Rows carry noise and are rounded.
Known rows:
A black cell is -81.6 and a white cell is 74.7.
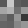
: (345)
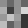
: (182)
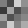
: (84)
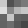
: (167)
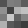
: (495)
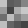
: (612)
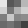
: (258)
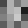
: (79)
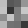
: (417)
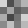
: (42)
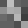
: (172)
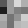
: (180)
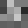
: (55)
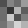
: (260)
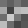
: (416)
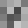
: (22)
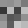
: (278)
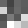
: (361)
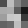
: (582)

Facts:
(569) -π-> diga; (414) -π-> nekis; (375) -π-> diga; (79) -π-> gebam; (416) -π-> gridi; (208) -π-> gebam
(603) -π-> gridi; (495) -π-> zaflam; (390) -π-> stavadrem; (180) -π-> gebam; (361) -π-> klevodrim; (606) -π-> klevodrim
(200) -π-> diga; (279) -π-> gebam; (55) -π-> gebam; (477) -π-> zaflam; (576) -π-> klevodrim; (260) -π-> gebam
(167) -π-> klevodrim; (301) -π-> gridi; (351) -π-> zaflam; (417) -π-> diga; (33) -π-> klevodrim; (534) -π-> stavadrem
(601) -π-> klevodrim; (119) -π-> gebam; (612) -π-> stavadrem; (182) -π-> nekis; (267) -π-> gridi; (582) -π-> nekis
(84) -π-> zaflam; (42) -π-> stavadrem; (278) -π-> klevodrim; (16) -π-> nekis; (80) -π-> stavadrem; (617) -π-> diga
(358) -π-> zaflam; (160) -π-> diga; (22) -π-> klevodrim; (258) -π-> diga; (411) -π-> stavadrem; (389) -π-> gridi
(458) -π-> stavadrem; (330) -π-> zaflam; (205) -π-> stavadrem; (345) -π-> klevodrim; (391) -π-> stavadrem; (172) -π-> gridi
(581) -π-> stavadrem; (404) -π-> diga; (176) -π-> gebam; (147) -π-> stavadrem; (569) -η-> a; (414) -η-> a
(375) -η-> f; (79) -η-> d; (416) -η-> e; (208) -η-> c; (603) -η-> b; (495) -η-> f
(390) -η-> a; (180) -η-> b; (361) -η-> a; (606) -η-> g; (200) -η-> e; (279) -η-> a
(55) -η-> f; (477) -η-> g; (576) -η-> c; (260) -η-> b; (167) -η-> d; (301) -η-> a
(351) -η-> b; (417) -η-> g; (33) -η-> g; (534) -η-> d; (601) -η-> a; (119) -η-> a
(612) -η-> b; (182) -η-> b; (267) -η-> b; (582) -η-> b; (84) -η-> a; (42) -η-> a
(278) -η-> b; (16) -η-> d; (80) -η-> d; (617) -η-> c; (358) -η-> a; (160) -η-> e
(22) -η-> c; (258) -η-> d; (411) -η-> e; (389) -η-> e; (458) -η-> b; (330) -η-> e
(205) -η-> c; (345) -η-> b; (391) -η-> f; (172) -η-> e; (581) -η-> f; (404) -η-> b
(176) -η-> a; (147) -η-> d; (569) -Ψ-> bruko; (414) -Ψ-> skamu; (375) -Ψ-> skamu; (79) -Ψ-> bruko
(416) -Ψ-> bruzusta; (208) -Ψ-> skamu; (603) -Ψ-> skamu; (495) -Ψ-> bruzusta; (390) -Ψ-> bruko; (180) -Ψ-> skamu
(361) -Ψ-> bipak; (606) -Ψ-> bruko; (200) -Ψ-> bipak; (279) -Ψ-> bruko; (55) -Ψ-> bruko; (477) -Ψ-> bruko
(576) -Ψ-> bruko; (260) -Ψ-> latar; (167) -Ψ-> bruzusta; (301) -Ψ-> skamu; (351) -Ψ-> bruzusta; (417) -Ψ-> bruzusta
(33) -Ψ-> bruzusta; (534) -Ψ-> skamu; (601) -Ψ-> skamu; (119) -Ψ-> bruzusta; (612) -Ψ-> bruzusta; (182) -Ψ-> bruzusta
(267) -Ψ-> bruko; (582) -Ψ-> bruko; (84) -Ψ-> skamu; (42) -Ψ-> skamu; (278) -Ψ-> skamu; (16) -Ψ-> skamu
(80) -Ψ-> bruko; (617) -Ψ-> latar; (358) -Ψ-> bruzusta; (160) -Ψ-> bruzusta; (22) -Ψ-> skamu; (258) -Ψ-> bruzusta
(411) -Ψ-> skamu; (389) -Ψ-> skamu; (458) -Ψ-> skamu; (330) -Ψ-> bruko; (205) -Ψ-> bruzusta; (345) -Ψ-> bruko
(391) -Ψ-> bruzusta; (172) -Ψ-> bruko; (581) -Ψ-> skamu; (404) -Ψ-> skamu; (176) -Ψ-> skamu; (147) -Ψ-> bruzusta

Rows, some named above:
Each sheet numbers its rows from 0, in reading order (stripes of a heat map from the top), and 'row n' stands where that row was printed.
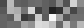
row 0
(267)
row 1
(200)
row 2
(84)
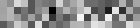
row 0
(16)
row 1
(279)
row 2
(534)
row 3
(200)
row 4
(617)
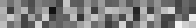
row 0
(182)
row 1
(279)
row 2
(267)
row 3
(182)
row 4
(390)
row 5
(182)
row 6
(361)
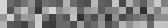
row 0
(160)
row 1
(358)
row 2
(172)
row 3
(606)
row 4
(601)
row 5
(603)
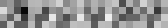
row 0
(569)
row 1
(375)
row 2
(534)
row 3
(581)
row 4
(601)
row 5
(404)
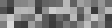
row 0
(119)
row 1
(33)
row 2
(80)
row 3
(182)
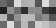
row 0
(176)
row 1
(414)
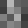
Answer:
(477)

